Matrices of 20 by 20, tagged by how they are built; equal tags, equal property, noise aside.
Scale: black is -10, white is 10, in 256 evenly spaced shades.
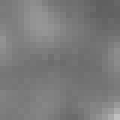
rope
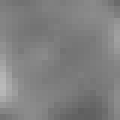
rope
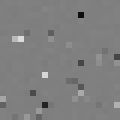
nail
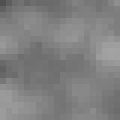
rope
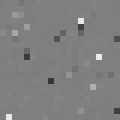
nail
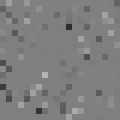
nail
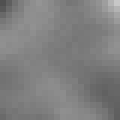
rope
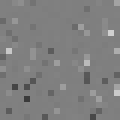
nail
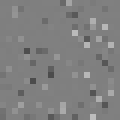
nail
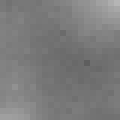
rope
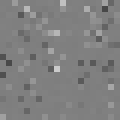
nail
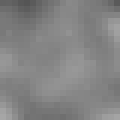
rope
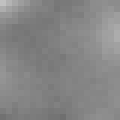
rope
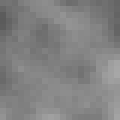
rope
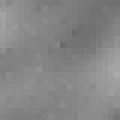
rope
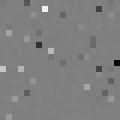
nail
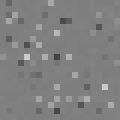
nail
